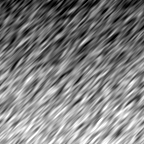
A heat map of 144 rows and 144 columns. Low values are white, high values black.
Grain: diagonal, up to the right. Average level on the scale: 50%. Slope: up to the top.
